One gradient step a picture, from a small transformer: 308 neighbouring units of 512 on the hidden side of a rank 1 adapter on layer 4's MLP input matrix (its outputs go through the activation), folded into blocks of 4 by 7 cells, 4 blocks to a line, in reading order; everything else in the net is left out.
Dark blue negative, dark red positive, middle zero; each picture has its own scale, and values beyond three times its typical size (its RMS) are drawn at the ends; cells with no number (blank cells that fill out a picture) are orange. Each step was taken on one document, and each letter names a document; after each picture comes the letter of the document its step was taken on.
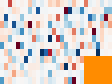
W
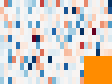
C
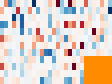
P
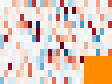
W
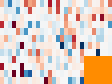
C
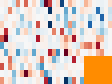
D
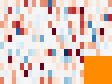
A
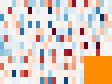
D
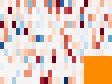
D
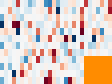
D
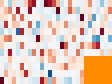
A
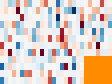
A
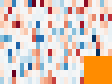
C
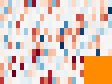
C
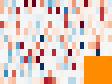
C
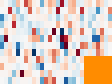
D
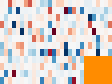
W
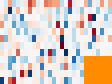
A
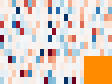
D
